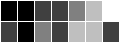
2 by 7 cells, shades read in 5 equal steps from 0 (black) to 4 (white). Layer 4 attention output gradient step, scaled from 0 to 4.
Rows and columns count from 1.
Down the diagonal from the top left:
0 0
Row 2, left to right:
1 0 2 1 3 3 1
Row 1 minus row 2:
-1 0 -1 0 -1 0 3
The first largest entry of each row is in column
7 5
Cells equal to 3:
3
